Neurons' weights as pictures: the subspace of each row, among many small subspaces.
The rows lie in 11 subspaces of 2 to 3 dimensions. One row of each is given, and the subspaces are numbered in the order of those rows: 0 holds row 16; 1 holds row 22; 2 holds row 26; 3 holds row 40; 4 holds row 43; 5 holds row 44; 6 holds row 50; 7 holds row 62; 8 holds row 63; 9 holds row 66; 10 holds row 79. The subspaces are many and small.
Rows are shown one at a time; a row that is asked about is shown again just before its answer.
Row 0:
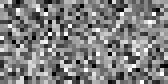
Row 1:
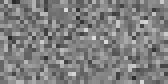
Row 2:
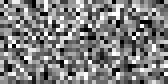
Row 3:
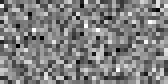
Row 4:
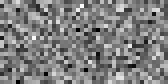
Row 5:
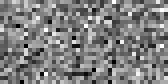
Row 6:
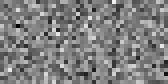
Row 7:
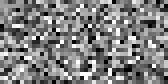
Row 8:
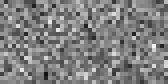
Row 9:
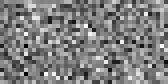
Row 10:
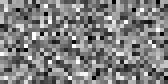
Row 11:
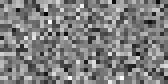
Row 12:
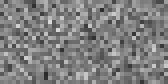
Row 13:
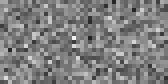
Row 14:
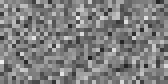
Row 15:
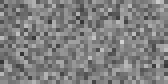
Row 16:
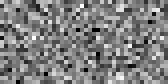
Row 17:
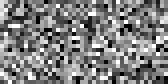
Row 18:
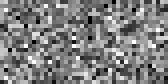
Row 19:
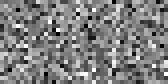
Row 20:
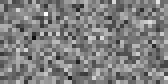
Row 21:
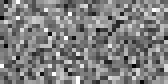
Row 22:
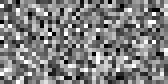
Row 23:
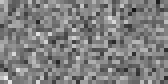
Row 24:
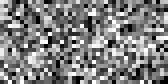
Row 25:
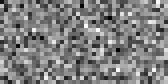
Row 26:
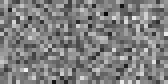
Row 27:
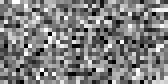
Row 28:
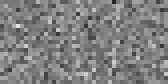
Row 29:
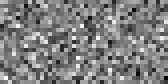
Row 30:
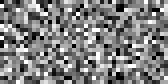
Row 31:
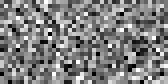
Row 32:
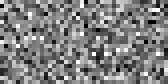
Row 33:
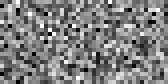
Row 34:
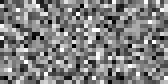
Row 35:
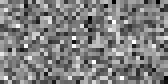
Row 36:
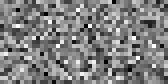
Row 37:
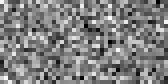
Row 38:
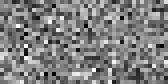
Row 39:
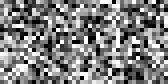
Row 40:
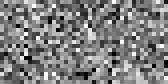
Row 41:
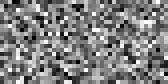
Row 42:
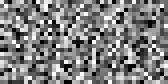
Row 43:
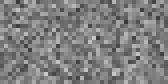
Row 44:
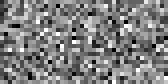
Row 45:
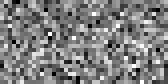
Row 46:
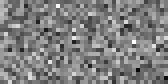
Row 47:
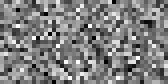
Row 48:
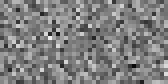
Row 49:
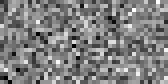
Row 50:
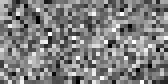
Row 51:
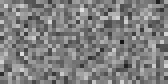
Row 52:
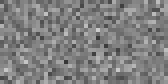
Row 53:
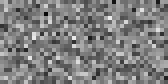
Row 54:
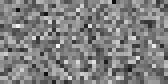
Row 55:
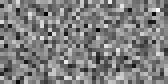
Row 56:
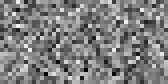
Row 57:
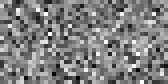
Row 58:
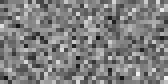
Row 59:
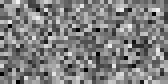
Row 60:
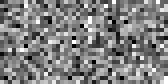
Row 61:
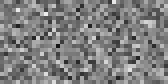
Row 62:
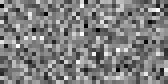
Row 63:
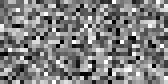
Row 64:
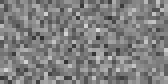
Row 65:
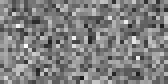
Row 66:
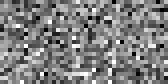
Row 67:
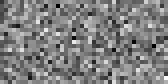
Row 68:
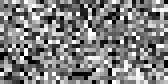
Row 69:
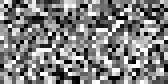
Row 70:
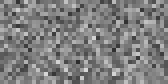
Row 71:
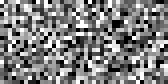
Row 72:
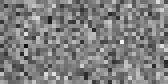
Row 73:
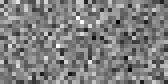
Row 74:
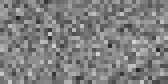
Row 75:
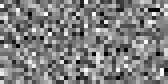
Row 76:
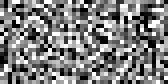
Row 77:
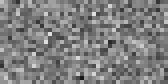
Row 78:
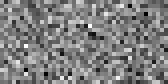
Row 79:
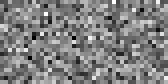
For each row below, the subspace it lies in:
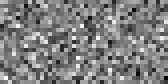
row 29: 0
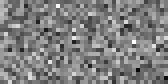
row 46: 5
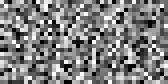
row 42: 5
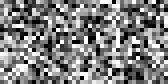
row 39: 4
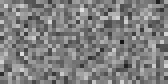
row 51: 2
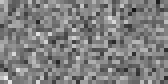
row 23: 1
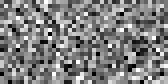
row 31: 5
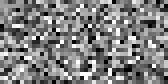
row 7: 8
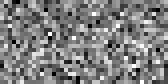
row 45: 8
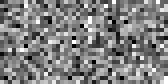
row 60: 6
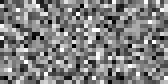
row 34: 0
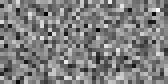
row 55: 1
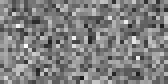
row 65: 4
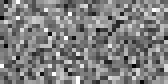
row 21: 4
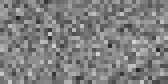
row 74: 5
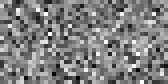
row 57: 6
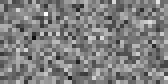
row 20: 10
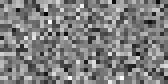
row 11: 6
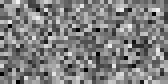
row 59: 0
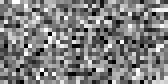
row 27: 9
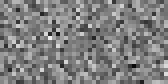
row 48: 9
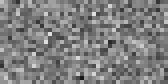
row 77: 7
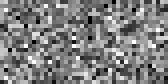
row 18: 10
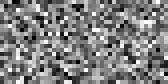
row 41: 10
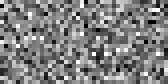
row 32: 7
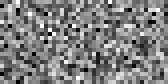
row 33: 1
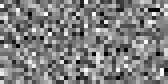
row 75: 7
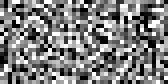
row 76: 2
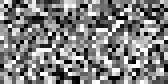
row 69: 4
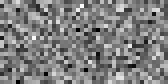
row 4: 0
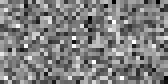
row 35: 6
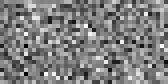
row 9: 2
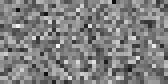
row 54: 8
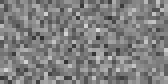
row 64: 1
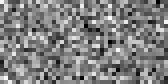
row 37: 7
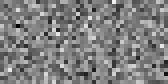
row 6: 9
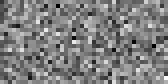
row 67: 5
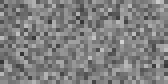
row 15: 2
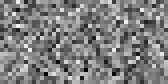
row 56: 4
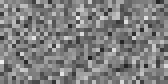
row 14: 2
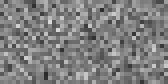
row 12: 3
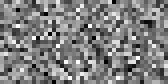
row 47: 8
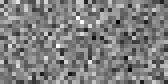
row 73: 2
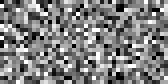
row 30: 0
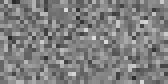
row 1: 3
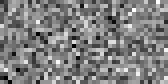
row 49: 1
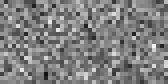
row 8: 3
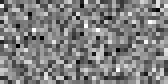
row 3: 7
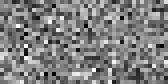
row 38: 3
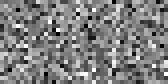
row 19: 9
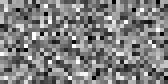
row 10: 10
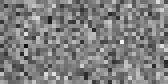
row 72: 2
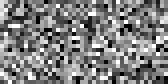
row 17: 5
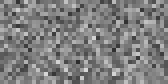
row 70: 4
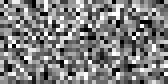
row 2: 3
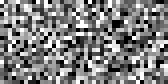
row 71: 2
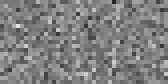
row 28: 9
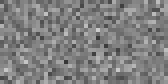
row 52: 1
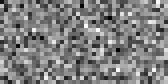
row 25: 7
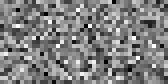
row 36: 8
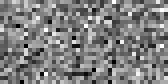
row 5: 9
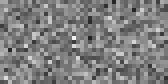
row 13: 10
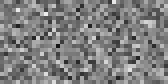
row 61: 8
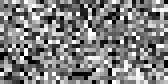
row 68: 3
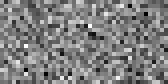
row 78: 2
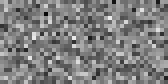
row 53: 10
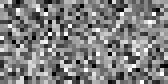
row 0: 6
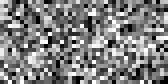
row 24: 6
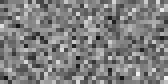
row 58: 0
